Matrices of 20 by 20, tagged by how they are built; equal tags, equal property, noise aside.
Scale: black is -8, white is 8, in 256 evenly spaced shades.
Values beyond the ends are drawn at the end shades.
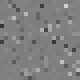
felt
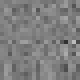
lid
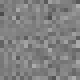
lid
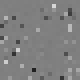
felt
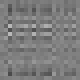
lid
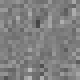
lid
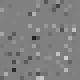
felt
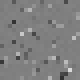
felt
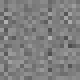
lid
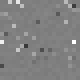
felt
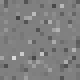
felt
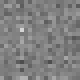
lid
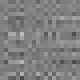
lid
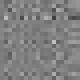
lid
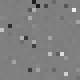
felt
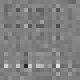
lid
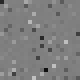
felt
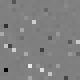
felt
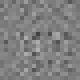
lid
